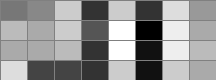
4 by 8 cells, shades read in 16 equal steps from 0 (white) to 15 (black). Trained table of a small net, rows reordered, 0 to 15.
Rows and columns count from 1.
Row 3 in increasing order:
0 1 4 4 5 5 12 14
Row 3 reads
5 5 4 12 0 14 1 4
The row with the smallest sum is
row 2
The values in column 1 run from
2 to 8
